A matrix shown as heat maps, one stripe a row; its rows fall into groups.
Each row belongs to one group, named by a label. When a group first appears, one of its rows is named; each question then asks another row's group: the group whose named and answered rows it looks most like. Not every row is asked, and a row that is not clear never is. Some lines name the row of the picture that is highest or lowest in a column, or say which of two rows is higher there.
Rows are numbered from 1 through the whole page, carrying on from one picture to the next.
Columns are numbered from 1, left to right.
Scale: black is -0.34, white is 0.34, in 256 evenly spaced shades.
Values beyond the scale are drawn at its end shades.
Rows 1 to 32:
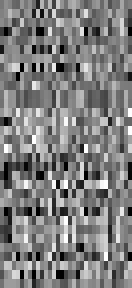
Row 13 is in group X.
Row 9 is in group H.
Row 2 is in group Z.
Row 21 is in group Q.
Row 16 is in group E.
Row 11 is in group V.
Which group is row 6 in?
Z
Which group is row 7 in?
E
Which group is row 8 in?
Z
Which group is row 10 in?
E
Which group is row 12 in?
V
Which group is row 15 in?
X
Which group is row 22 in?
V
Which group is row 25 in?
Q
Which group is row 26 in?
Q
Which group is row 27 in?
Q
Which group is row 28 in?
Q
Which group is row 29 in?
H
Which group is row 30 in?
X
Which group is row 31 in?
Z
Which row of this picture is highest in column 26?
21
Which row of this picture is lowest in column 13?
6
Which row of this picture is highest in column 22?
17
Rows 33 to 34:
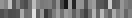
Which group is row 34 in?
E
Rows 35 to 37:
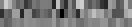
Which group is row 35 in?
V
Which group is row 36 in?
Z
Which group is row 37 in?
Q
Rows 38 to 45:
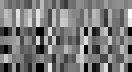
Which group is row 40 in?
X
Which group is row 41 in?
H
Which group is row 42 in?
Z
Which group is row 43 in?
H
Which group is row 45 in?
H
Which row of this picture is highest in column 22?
42
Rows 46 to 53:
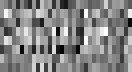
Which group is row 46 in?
H
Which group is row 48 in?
H
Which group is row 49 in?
Q
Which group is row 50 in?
X
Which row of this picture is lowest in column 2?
49
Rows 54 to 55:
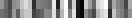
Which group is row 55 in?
Q
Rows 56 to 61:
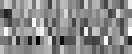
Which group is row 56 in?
X
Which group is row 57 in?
Q
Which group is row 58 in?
E
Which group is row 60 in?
H
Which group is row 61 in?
E
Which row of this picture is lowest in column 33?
60
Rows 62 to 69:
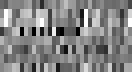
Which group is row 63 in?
X
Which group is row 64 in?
X
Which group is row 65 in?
Z
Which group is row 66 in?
E
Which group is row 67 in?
V
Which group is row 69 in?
Z
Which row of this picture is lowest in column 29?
69
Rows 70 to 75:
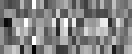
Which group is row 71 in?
V
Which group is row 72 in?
Q
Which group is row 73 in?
Q
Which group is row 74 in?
E
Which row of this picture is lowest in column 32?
72
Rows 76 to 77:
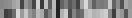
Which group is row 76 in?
Z
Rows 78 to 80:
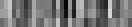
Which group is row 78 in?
V
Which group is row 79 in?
V
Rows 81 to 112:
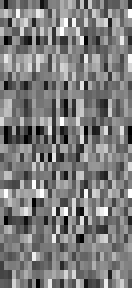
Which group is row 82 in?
X
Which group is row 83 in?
Q
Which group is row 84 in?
E
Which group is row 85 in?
H
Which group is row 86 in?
V
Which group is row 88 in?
X
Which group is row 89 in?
Q
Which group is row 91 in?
V
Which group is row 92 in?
V
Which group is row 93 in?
V
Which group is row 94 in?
E
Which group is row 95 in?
H
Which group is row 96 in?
H
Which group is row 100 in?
V
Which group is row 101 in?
E
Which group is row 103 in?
Z
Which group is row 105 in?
H
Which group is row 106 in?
V
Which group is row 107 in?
Q
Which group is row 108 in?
Z
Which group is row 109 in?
E
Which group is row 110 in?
Z
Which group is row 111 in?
Q
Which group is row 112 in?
H
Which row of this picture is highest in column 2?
102
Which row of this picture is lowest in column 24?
95
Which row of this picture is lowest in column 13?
98
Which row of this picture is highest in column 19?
83
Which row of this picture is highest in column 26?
104
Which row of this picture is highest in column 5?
82
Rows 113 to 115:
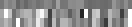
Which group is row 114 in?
X
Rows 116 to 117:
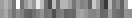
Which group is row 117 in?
V
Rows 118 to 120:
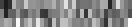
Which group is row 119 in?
H
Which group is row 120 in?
X
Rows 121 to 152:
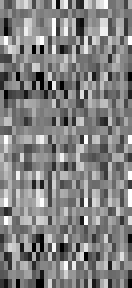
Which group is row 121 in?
Q
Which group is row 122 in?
V
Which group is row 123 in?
Q
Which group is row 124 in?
Q
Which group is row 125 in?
X
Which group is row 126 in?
Z
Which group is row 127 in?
Q
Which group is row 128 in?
E
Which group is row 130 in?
Z
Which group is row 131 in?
H
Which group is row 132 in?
Q
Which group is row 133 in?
V
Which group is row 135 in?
Q
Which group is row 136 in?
X
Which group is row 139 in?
V
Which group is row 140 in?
X
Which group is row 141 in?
Z
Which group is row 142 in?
X
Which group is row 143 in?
X
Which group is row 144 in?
Q
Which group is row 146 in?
V
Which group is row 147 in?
H
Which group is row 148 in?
Z
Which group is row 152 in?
H
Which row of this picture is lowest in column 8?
149
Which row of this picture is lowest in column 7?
131
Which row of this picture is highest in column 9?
128
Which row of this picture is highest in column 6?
138
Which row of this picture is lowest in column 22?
149
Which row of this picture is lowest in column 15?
121
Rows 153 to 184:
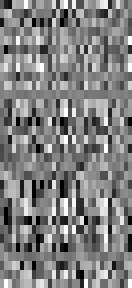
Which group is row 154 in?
V
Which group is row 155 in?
Z
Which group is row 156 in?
E
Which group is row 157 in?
X
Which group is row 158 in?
H
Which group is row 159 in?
X
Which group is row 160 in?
X
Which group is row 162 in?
X
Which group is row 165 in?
Q
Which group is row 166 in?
H
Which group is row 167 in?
V
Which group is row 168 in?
Q
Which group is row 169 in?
H
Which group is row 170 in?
E
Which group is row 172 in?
V
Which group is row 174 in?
Z
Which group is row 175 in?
Q
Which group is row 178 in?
Q
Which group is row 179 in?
H
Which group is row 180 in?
H
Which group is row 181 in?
V
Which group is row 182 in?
Z
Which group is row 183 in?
Q
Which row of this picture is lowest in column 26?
154
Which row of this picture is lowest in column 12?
158
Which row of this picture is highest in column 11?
160
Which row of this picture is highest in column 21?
177
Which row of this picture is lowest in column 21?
183
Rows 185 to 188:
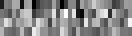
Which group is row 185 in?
Z
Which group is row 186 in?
Q
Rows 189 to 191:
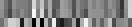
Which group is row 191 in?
Z
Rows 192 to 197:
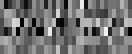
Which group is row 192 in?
H
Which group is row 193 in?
V
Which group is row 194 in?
Z
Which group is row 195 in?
H
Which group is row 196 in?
V
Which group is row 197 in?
V
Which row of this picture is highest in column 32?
194
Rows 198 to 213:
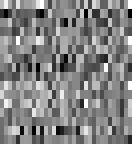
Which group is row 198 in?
X
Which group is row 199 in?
H
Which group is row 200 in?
V
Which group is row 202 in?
X
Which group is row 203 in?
Q
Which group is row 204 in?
V
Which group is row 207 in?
X
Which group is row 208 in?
E
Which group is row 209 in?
X
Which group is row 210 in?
E
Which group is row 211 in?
Q
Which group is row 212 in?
Z
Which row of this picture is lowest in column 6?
212
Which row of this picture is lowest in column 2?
199
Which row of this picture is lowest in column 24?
199
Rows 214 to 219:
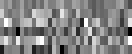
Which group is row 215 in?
E
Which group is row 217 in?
H
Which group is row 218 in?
X
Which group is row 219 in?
Z
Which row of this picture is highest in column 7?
216
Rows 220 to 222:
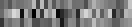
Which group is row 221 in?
Z
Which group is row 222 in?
Z
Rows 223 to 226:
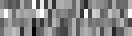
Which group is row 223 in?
E
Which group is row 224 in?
X
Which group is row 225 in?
Z
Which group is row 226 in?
Z
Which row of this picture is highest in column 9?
223
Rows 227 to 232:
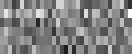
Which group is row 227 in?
E
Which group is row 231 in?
Q
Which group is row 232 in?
V
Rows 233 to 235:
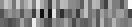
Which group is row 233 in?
X
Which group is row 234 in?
Z
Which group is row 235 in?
E
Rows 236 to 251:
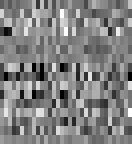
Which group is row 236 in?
E
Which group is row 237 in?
E
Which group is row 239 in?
Q
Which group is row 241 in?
V
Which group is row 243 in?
Z
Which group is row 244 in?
H
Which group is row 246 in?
Z
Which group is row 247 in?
V
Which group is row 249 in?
V
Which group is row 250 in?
E
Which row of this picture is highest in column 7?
239
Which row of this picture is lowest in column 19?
249
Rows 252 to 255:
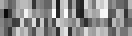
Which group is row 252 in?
Q
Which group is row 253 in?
Q
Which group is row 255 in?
Q
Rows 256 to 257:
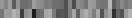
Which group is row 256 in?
V
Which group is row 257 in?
Z
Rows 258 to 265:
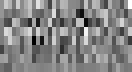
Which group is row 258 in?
X
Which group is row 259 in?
Q
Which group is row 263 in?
Z
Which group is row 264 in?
Q
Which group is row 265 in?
Q
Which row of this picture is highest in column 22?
261
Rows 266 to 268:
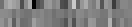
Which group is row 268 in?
V
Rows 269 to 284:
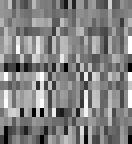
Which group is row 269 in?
V
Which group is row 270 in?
V
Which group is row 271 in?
E
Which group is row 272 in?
V
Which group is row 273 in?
X
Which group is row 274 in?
X
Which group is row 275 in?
E
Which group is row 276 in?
H
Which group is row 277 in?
X
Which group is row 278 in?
E
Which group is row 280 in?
X
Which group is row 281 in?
Z
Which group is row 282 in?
V
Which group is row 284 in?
H
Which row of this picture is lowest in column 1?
284
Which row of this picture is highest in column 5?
274
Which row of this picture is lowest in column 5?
276
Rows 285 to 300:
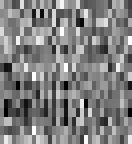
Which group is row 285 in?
E
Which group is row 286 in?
Z
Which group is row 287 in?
Q
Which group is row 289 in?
X
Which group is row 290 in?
V
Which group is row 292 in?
Q
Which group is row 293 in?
E
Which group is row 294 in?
H
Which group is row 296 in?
H
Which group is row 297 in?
H
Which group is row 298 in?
V
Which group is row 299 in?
E
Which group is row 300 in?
X
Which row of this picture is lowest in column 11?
286
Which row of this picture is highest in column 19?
292
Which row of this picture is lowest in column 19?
298
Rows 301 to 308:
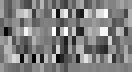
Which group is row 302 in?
Q
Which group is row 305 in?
V
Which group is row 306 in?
V
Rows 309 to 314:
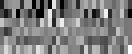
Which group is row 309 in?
Z
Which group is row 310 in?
H
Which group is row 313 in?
V
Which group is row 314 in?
X
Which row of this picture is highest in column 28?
314
